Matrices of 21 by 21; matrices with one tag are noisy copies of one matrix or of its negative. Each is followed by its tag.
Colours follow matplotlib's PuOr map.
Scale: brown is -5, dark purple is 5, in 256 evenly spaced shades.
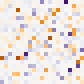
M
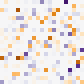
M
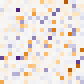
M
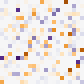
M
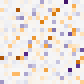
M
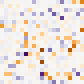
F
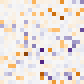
F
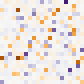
M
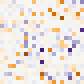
F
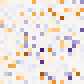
F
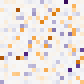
M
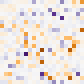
F
